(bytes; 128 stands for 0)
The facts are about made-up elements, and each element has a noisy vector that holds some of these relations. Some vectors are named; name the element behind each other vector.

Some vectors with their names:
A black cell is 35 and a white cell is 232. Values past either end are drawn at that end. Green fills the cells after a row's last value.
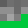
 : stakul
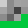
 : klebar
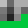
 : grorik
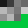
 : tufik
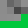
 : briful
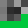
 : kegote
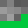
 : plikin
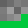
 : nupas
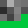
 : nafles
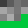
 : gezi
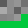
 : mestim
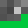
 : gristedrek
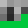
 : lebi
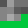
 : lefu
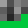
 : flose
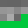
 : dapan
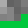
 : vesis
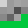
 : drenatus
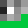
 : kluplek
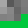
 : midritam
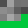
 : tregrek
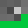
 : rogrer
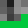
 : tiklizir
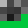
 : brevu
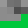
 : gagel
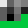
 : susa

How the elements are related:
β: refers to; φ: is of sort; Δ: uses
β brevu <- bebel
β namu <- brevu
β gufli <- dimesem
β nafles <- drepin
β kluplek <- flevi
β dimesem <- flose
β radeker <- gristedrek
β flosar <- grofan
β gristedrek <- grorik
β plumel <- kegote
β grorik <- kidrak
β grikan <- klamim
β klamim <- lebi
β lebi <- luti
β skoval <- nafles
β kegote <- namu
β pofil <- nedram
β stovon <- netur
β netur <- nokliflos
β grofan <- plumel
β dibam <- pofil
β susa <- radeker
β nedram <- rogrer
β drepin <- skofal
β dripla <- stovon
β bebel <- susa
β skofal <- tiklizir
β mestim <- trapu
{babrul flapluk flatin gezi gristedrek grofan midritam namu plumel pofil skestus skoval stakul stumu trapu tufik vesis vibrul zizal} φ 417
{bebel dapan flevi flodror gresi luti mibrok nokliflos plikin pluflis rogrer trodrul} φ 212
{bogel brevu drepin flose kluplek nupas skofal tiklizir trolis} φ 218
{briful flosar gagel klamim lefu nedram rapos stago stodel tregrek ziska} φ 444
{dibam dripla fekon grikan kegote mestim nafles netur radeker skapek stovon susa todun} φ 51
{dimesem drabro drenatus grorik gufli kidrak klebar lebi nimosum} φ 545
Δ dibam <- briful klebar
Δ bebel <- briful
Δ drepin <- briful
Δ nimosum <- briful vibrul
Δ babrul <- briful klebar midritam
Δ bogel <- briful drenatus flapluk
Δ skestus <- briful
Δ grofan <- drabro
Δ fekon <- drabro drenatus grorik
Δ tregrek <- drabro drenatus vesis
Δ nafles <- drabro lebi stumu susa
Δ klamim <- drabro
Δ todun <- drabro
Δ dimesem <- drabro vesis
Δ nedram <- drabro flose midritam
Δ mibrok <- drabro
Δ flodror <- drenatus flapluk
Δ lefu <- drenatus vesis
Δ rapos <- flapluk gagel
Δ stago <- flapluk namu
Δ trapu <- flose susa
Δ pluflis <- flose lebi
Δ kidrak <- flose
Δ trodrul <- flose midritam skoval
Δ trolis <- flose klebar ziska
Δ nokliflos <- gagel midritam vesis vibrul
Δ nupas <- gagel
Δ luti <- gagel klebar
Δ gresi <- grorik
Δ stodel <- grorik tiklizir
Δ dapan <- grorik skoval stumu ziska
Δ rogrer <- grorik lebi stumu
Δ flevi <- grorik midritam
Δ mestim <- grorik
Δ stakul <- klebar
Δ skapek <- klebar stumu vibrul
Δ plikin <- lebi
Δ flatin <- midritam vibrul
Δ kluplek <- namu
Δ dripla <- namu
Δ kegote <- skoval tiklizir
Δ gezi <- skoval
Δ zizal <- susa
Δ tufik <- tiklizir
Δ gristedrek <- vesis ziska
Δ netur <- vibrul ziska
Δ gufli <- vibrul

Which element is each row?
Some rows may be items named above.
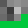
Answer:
netur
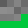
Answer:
trolis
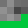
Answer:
flosar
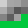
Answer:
drabro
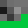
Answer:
skofal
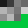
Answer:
tufik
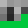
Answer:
lebi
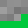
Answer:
grikan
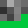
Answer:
nafles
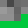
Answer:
skoval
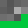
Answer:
flevi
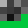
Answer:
brevu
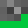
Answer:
trapu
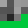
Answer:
radeker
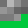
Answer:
todun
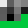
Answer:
susa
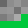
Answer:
dibam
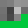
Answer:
stovon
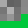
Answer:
flapluk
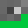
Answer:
pofil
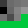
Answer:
drepin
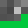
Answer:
gristedrek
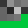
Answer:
nedram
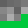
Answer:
skestus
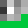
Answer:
dripla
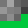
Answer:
zizal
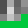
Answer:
stago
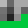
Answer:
grorik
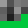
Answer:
flose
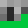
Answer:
lebi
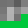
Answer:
flodror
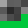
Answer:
plumel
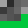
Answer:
bebel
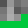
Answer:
rapos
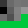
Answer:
drepin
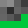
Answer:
grofan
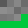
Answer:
trolis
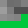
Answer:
ziska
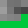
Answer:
ziska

